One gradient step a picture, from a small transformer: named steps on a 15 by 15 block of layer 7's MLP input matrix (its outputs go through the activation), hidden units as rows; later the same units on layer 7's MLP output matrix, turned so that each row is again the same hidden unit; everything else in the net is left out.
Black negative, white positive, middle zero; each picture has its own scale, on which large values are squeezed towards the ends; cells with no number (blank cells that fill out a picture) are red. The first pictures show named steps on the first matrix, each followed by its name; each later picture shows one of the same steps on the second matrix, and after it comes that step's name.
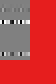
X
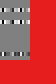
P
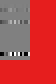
X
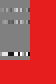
P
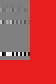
X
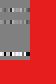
P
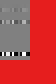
X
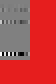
X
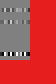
P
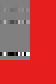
X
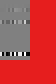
X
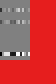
P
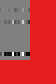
X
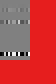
X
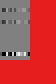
P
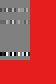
P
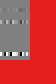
X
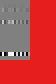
X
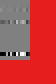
X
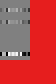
P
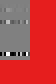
X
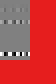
X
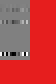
X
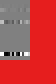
X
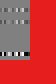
P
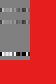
P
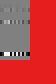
X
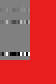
X
